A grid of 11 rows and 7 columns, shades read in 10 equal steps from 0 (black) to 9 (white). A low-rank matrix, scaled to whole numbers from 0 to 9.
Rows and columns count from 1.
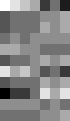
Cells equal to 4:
25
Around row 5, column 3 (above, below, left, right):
4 4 6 5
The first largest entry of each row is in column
1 7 5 2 1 5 1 5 5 1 7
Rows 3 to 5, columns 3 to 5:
4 4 6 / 4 5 5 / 5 5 4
